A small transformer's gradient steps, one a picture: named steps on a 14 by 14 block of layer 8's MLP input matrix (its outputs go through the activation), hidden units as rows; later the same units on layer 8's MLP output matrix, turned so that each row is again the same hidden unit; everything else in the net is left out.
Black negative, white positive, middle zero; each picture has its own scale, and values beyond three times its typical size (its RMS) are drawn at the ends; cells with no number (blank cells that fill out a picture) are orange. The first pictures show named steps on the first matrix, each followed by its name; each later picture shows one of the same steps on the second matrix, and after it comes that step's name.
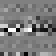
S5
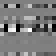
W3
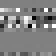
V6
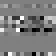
W3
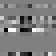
W3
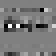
V6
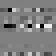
V6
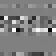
W3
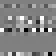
W3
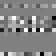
W3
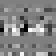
S5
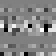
S5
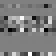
W3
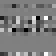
W3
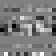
S5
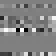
W3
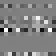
W3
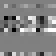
W3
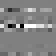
V6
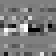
S5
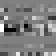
S5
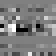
S5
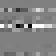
V6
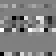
W3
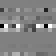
V6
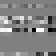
W3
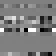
W3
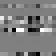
W3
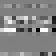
W3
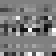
S5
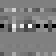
V6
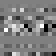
S5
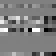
W3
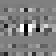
S5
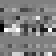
S5
